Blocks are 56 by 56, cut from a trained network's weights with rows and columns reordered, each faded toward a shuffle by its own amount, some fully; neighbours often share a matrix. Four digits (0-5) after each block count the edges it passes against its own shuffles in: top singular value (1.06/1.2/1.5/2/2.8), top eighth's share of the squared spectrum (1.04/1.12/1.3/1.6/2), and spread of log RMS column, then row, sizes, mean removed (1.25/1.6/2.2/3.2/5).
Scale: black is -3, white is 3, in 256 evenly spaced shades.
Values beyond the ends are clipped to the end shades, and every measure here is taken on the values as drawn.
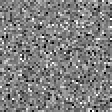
0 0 0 0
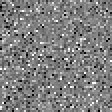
2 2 0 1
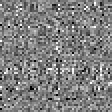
3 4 2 3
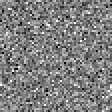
0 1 0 0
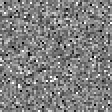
0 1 0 0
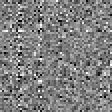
3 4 3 2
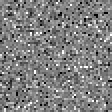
0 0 0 0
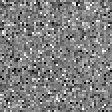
2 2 0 1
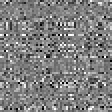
4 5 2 4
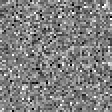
2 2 0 1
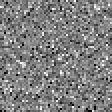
0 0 0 0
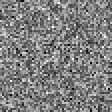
1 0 0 0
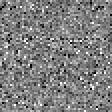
2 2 0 1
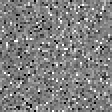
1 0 0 0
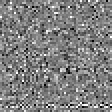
3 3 1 2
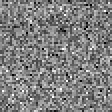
1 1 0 0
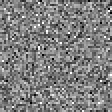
2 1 0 0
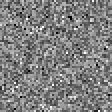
0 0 0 0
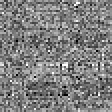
3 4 1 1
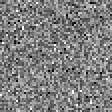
0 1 1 0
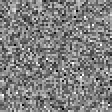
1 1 0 0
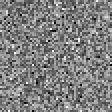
0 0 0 0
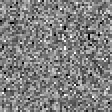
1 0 0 0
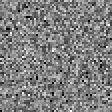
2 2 0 1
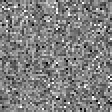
2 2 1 0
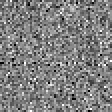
1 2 0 1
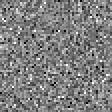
0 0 0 0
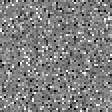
0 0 0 0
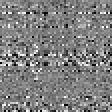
4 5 1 4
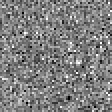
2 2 0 1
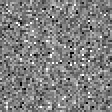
1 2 0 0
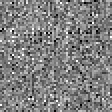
2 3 1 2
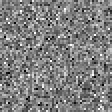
2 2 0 1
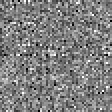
1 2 0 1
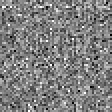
2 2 0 1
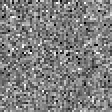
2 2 1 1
